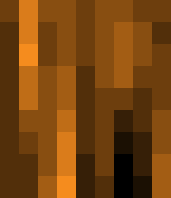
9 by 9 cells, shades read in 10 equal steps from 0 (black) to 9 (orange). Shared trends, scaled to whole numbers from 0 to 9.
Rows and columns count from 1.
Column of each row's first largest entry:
2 2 2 2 2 4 4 4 4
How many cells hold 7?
3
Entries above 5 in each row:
1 2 2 3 2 1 1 2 3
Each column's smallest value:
3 3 4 5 2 3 0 1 3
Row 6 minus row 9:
0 2 -1 -2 1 1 2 2 -1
